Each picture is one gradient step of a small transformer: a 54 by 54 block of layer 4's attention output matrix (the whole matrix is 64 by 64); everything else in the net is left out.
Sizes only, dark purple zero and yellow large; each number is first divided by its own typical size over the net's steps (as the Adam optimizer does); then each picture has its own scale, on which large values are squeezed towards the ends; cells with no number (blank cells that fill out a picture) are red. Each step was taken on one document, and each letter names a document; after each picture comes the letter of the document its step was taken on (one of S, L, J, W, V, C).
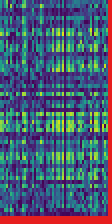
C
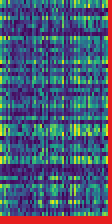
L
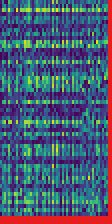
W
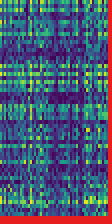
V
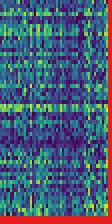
V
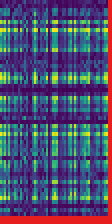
L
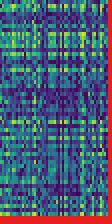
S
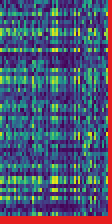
L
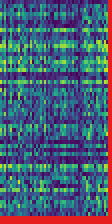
V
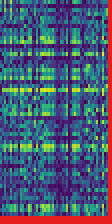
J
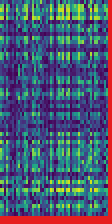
C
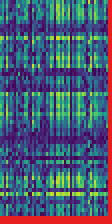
C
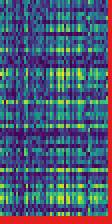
C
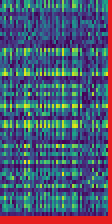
W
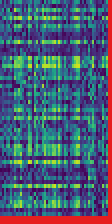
J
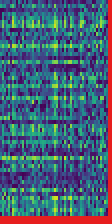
S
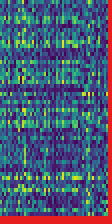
W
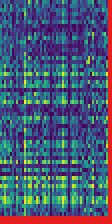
W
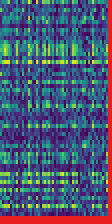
W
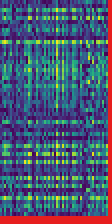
W
